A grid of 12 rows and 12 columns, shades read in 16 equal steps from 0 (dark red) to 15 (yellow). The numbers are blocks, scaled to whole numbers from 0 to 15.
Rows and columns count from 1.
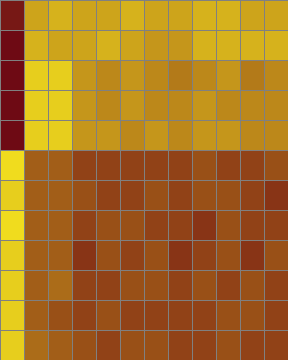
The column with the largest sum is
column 2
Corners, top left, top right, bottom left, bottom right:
1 11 14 4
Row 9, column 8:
3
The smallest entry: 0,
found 4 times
